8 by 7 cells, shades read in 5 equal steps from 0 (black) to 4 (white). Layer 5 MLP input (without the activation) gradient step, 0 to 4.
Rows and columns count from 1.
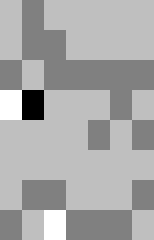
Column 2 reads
2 2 3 0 3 3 2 3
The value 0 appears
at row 4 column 2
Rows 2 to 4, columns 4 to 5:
3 3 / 2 2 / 3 3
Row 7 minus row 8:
1 -1 -2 1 1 1 -1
